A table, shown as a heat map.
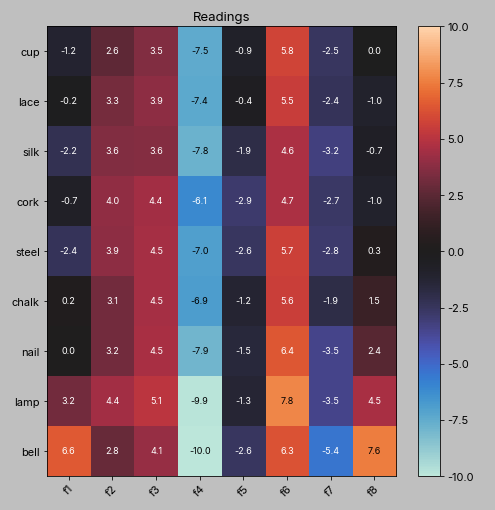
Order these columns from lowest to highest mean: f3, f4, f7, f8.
f4, f7, f8, f3
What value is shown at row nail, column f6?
6.4
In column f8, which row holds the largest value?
bell
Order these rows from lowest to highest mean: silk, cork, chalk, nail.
silk, cork, nail, chalk
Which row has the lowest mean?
silk
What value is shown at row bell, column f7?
-5.4
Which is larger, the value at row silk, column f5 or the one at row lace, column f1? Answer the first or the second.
the second
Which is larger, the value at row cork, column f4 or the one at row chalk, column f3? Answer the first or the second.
the second
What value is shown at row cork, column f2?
4.0
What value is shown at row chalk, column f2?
3.1
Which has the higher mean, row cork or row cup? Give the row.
cup
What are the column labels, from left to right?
f1, f2, f3, f4, f5, f6, f7, f8
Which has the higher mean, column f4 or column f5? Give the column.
f5
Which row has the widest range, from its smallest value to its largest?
lamp
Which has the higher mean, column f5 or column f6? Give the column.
f6
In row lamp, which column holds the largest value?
f6
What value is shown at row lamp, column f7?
-3.5
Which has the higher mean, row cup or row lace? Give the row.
lace
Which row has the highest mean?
lamp
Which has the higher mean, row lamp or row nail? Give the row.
lamp
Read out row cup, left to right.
-1.2 2.6 3.5 -7.5 -0.9 5.8 -2.5 0.0
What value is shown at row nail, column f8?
2.4
